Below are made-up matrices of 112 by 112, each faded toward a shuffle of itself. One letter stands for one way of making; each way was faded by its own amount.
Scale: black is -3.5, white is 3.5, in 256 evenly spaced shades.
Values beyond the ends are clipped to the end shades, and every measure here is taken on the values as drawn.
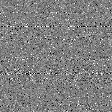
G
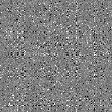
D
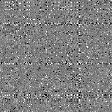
D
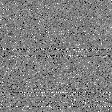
G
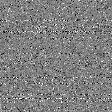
G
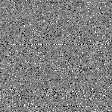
G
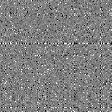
D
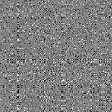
D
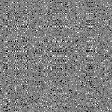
D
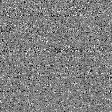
G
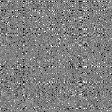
D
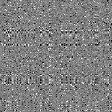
D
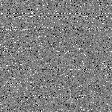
G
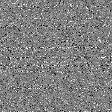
G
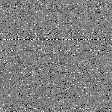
G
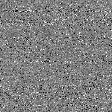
G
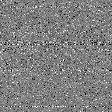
G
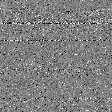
G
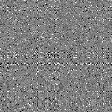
D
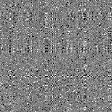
D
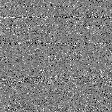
G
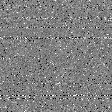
G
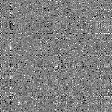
D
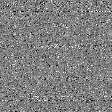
G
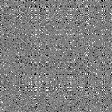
D
